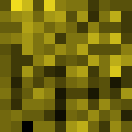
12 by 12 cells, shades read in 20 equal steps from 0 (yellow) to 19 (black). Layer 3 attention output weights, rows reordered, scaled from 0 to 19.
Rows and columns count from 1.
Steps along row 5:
up down up up down up down up same same down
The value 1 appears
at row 1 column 5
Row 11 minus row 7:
-1 -5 5 -1 -1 2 3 6 -7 2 7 2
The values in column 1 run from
9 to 12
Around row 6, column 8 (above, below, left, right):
5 5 11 5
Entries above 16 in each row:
0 0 0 0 0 0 0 1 2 0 1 1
